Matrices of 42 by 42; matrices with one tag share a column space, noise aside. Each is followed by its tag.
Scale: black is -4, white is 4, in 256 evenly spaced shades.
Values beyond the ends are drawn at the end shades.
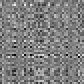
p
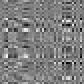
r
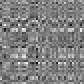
r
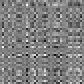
p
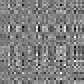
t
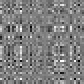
t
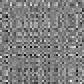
p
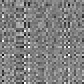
p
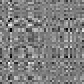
r
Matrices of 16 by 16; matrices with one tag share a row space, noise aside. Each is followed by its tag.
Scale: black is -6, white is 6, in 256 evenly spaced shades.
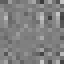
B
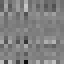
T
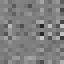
B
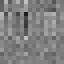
T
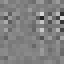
B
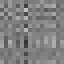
T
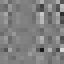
B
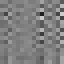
B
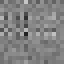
T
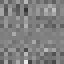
T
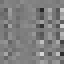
B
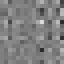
B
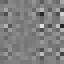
B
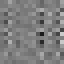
B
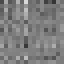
T
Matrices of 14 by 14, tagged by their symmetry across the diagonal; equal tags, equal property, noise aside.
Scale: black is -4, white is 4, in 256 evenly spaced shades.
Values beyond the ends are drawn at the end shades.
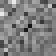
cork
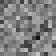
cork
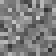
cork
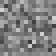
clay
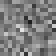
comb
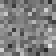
comb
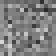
comb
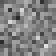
cork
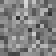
clay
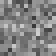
clay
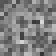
cork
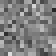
comb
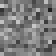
clay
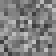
comb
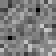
cork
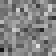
clay
